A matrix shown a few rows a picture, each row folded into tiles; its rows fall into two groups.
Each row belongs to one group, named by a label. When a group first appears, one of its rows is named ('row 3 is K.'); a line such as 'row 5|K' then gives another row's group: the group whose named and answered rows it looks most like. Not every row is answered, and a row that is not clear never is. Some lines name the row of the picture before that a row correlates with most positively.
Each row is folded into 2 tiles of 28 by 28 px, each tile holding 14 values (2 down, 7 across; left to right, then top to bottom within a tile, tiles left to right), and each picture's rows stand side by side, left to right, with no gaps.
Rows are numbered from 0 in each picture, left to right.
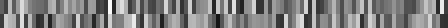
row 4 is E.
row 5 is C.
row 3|E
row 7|E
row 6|C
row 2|C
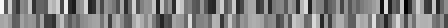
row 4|E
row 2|E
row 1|E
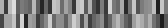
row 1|C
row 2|E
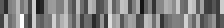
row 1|C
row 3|C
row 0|C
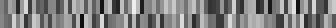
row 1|C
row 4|E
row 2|C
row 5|C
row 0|C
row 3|C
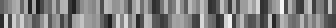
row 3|C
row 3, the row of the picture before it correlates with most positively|3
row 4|C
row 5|E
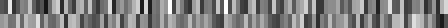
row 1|C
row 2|C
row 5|C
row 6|C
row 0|E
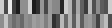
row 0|E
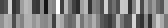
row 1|E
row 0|E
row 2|C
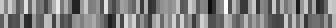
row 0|C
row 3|C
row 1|E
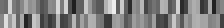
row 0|C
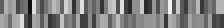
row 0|C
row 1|C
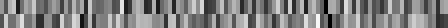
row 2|E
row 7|E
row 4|C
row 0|C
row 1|C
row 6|C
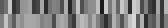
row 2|C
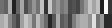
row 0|E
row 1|E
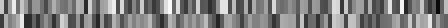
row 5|C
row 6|C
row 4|E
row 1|C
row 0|C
